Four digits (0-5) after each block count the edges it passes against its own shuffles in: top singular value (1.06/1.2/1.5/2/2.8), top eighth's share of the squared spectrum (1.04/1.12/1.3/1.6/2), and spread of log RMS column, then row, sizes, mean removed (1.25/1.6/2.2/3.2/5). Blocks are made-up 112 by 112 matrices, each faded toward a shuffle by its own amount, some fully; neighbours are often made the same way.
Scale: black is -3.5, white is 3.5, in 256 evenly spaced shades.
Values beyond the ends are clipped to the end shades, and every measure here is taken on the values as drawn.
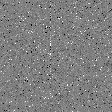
2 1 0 0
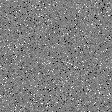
0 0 0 0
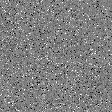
3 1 0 0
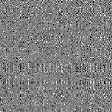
5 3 3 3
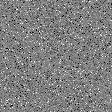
0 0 0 0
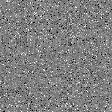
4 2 1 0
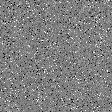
2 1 0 0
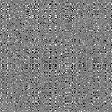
5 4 3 3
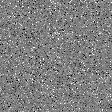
2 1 0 0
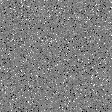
2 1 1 0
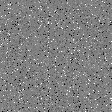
2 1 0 0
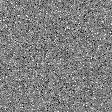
1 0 0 0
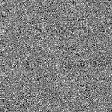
4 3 1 2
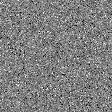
2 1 0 0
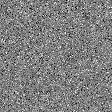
2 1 0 0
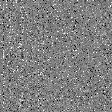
3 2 2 0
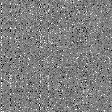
4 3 2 1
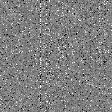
3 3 2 0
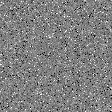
2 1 0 0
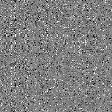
4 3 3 1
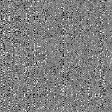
4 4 3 1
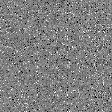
3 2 2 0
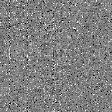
4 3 2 1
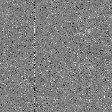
3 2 1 0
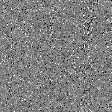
3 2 2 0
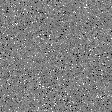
0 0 0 0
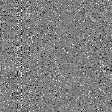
4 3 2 1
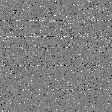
2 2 0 2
